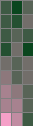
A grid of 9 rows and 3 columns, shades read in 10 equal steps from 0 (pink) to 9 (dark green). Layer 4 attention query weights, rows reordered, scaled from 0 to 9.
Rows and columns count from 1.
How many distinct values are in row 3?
2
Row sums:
22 20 20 22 16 15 13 12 9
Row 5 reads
5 6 5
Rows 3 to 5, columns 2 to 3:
6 7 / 5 9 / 6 5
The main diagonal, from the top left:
7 8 7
